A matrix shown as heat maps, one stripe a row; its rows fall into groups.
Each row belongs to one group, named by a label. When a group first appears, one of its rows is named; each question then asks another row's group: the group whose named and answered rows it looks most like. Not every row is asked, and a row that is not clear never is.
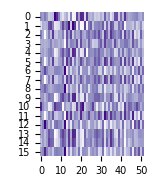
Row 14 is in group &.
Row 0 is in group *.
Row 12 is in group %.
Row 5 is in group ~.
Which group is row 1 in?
&
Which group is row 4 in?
&
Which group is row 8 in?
%
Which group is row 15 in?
%
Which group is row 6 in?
%
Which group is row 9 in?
&
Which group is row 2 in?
~
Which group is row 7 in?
~
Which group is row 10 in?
*
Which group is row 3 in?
~
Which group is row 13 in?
&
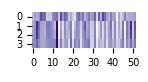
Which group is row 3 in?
%
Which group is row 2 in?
%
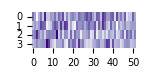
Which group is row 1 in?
&
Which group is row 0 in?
~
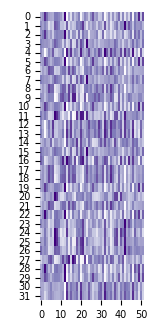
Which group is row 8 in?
&
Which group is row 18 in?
&
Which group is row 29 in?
%
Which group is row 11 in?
*
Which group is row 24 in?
*
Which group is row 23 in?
*
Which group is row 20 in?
*
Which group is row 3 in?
*
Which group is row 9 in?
&
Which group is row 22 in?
%
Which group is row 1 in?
*
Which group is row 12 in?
~
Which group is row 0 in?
%
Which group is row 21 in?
&
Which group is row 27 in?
&
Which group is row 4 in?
~
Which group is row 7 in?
*
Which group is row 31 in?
~
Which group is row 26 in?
*
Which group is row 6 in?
&
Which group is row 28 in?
%
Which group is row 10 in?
%
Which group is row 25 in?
*
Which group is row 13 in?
~
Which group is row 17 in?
&
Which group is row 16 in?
~
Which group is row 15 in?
*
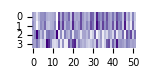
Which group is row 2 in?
%
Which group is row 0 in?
~
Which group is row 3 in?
*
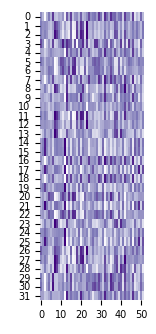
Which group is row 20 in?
&
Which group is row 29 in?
~
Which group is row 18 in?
~
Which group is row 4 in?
~
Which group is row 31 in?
~
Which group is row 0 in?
~
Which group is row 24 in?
%
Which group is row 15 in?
%
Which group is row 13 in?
*
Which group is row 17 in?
%
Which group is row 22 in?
&
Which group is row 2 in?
*
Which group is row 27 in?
*
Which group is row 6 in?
&
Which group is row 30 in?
~
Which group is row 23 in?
*
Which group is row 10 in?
*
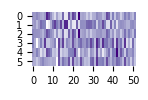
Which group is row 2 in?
*
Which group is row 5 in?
~
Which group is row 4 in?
*
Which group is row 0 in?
*
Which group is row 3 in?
~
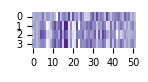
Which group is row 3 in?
&
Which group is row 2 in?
&
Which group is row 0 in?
~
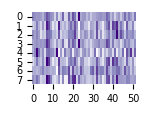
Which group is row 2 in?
*
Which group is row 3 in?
*
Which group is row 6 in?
~
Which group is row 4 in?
%
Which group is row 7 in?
*
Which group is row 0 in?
*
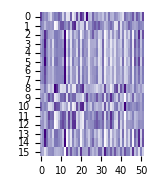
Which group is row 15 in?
~
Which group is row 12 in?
&
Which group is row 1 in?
&
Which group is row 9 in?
&
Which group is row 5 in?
%
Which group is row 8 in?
*
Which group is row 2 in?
%
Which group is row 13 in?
%
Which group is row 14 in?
%
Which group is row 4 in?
%
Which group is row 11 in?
&
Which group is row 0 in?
*
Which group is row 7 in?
%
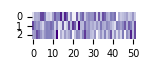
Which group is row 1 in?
*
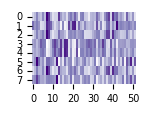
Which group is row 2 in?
*
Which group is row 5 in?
%
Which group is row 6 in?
*
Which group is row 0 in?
*
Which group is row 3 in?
&
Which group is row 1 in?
*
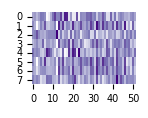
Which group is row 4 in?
*
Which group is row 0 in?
&
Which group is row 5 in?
~
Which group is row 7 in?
*
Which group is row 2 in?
%
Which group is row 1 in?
~
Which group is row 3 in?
~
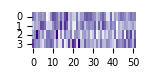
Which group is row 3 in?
*
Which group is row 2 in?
%
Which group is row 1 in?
&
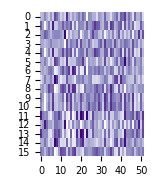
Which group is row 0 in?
*
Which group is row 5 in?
*
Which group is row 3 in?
~
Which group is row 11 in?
*
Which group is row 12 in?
%
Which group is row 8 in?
&
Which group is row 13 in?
*
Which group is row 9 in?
~
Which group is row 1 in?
~
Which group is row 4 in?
~
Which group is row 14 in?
*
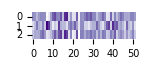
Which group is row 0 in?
&
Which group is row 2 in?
&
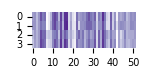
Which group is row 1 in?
&
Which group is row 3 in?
&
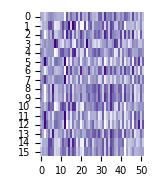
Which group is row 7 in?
%
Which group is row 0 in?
~
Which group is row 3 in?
*
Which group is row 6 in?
~
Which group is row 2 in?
~
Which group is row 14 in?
&
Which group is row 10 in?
&
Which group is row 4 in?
&
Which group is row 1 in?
&
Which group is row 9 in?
~
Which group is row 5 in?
%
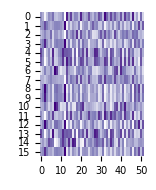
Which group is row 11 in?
~
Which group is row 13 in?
~
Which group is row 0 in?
~
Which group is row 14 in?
&
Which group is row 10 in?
*
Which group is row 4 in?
~
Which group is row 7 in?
~
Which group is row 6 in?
*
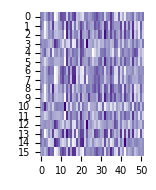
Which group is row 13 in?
~
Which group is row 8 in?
~
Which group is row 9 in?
~
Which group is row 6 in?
&
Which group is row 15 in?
&
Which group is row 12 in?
*
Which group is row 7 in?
&
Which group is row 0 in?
&
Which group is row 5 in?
~
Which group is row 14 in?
*
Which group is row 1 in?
~
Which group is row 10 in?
%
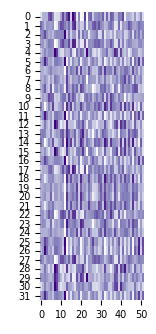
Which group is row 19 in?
~
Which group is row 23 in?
~
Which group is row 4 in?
*
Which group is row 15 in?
*
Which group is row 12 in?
*
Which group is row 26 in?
%
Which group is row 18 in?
~
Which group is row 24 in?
~
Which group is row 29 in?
*
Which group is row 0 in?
&
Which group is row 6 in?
~
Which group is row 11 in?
%
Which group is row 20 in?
~
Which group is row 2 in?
%
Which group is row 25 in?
%
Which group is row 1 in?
&
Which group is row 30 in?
*
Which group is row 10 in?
~
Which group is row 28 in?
*
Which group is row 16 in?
%
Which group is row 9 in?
&
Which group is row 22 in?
&
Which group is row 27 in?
&
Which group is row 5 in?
%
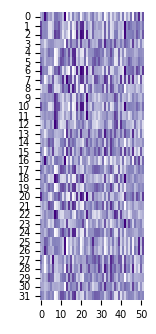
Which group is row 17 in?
&
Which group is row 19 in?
&
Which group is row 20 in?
*
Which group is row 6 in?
*
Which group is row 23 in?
*
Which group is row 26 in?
%
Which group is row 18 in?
*
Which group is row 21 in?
&
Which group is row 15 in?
~
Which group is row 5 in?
&
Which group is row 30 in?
~
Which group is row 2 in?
*
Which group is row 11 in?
*
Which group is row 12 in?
*
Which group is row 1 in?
*
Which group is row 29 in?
&
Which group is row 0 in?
%
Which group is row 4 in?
&
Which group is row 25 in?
%
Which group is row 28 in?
~
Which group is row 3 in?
~
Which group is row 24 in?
&
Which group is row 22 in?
*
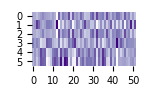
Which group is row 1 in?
%
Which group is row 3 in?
*
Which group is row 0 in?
~
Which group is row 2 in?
~
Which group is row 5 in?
&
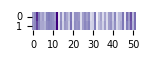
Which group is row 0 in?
%
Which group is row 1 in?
%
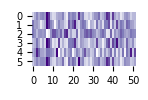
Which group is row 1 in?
*
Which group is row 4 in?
%
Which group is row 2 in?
&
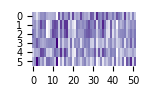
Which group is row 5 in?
%
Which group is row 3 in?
%
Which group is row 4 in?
&
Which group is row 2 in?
&
